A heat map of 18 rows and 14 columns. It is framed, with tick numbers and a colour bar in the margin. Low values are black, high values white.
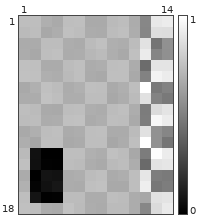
Roughest part: bottom left. Seam: vertical, 80% of the way across, the left part calmer. Average level on the scale: 70%. Odd patch: lower, in the bottom left. Ninth with the lowest average: bottom left.
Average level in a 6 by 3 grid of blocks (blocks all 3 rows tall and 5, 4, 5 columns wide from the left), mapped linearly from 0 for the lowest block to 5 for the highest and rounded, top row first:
555 / 555 / 555 / 555 / 055 / 255
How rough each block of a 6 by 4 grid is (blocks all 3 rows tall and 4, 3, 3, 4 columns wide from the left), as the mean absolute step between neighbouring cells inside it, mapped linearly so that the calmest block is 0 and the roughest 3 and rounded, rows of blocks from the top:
0 0 0 2 / 0 0 0 3 / 0 0 0 3 / 0 0 0 3 / 2 0 0 3 / 3 0 0 2
